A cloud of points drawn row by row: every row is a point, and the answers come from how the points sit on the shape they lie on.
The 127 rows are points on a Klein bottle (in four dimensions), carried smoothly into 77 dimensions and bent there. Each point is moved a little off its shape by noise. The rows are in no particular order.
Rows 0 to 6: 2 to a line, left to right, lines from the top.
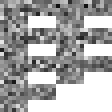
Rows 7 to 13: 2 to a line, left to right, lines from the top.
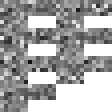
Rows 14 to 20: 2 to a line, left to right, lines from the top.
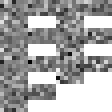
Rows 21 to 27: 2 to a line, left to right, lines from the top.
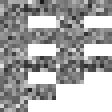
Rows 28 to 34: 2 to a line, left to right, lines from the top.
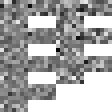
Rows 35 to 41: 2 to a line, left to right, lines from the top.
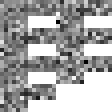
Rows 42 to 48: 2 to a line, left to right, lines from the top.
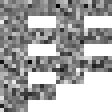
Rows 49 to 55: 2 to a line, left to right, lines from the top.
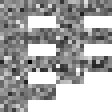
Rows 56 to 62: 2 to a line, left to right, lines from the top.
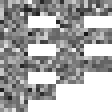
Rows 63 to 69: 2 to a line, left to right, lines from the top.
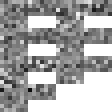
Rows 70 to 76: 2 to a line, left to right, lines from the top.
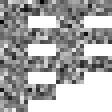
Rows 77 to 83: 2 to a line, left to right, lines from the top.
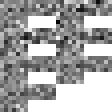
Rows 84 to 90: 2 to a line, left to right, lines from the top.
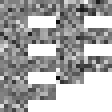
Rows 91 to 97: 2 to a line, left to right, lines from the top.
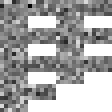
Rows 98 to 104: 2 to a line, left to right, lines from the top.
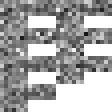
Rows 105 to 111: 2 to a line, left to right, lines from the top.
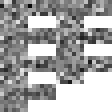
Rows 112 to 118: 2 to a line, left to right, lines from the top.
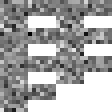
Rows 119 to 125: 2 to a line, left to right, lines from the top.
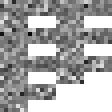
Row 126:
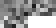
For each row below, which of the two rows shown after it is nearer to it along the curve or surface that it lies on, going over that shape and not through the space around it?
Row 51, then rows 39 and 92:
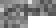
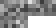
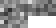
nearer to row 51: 39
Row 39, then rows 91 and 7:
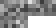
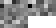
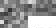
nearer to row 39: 7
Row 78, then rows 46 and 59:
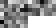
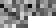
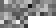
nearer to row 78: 59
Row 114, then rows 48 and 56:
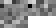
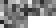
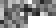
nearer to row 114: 56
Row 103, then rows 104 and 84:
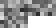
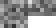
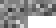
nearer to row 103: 84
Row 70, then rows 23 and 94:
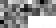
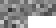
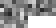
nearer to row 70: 23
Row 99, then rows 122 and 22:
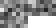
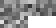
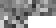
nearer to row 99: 122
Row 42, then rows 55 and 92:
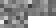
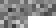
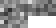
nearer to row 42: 55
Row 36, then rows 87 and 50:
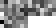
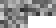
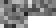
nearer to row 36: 50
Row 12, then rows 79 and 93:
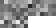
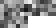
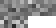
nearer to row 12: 93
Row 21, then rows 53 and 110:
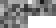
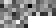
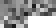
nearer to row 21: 110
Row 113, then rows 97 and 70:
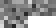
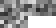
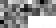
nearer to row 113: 70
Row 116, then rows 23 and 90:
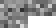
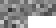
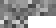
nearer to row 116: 23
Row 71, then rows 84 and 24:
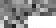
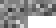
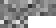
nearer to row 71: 24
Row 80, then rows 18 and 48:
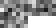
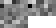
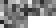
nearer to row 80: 18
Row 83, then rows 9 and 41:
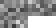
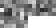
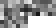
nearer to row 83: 41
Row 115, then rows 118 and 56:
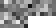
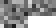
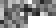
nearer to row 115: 118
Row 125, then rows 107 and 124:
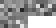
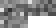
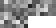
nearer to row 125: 107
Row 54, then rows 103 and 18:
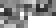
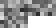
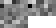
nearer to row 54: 18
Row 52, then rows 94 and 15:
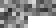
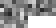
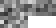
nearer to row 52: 94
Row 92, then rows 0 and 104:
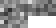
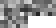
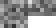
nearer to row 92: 0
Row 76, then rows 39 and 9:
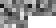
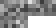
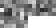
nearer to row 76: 9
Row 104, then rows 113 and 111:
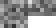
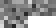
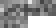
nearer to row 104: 113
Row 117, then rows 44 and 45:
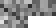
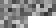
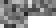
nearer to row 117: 44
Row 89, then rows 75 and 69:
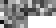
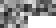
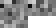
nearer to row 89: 75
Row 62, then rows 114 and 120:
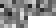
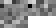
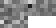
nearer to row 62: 114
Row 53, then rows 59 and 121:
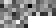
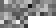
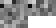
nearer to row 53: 121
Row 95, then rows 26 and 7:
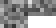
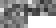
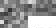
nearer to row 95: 26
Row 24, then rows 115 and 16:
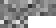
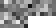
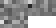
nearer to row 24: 115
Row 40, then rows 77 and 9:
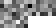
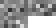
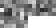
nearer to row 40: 9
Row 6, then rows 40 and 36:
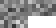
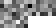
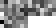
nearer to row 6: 36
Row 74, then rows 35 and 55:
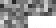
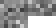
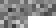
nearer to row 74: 55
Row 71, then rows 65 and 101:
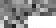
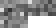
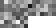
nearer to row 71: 101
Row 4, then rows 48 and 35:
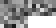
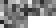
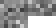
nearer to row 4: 48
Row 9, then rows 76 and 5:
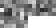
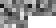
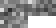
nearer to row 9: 76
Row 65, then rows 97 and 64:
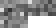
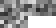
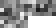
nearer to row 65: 97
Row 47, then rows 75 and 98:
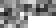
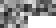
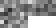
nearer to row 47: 75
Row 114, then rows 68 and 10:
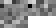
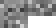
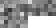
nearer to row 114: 10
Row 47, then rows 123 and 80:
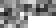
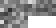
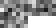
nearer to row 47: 80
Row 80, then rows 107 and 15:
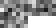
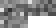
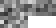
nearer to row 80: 107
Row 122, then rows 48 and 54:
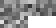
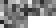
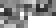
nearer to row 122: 54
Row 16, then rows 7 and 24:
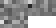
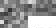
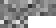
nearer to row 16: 7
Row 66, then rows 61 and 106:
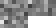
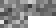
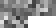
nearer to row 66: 61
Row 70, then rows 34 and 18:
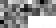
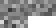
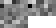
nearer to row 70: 34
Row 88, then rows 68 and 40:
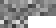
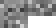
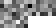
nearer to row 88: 68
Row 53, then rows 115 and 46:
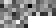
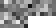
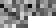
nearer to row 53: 46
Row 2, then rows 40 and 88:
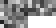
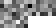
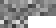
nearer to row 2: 88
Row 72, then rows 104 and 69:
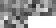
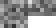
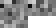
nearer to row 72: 104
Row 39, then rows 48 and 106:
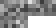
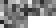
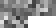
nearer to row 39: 48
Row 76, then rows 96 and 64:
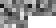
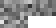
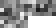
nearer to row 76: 64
